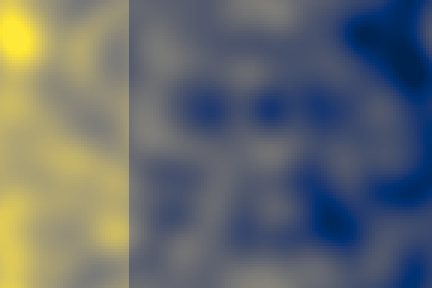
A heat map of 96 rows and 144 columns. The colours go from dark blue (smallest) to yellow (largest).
The left part is higher, up to a seam about 30% of the way across. No regular stripes run through it. The ninth with the lowest average is the top right. Overall the values sit about 40% of the way up the scale. No lone cell stands out from its neighbours. There is an overall slope up to the left.
